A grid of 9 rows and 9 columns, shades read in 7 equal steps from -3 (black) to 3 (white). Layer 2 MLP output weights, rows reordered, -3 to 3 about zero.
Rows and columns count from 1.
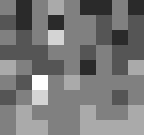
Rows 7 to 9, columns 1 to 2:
-1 0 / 0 1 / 0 1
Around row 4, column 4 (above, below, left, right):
2 -1 -1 0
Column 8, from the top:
0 0 -2 -1 -1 0 -1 0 1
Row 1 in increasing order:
-2 -2 -2 -2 0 0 0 0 1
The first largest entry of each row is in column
4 3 4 4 1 3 3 2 2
